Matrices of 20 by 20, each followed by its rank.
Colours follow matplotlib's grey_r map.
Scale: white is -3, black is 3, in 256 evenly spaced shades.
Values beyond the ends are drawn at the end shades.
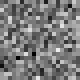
full rank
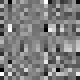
three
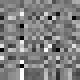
three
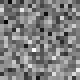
full rank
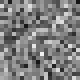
full rank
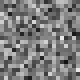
full rank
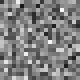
full rank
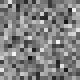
full rank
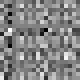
three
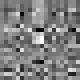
three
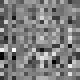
three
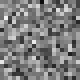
full rank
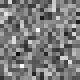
full rank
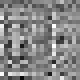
three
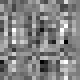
three
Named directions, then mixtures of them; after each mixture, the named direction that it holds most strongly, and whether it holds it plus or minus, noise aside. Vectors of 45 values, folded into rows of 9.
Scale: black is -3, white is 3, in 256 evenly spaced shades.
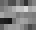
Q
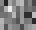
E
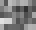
Q, minus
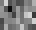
E, minus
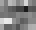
Q, minus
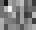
E, plus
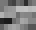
Q, plus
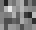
E, plus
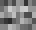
Q, plus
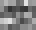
Q, minus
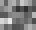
Q, minus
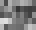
Q, minus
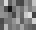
E, minus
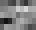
Q, plus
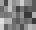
E, plus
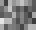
E, plus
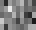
E, plus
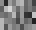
E, plus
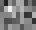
E, plus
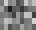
E, minus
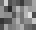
E, minus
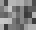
E, plus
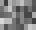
E, plus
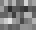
Q, minus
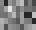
E, plus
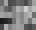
Q, plus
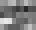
Q, minus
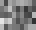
E, plus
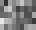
E, plus
